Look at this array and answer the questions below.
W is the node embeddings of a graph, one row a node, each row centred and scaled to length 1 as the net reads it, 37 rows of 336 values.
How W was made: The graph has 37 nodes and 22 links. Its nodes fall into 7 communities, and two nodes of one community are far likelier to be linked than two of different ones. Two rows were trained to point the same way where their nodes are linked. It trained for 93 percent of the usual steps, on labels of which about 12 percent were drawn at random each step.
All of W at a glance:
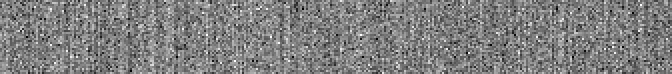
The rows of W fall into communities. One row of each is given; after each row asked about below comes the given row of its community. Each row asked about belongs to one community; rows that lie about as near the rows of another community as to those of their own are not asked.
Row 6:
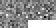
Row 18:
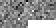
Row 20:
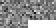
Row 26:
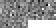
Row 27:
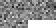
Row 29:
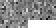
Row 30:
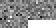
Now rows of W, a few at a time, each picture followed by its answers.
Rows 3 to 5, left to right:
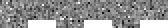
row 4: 27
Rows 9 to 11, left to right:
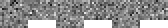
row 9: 30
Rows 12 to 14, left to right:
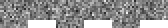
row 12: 29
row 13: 18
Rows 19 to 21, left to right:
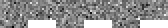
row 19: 26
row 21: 30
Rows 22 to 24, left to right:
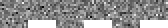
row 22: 27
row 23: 29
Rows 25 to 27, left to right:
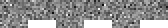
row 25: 20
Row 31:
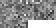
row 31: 6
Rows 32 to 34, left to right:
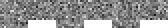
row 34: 26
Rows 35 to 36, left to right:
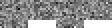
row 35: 6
